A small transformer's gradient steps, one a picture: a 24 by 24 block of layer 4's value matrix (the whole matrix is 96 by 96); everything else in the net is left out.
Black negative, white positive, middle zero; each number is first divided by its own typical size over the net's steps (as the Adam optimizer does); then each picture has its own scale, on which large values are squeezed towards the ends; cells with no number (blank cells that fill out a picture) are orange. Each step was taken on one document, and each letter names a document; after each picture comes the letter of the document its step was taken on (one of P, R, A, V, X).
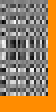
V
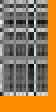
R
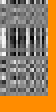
V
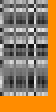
R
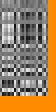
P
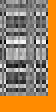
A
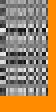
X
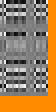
A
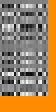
P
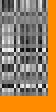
P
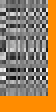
X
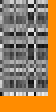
R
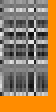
R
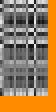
R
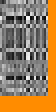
X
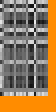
R
